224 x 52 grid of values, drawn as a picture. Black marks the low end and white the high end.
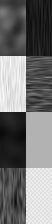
The table splits into 4 rows of 2 panels. Panel 1,1: low, smooth. Panel 1,2: very low, streaked downward, faint in contrast. Panel 2,1: very high, streaked downward, faint in contrast. Panel 2,2: low, streaked across. Panel 3,1: very low, smooth, faint in contrast. Panel 3,2: high, flat. Panel 4,1: low, streaked downward. Panel 4,2: very high, checkered, faint in contrast.
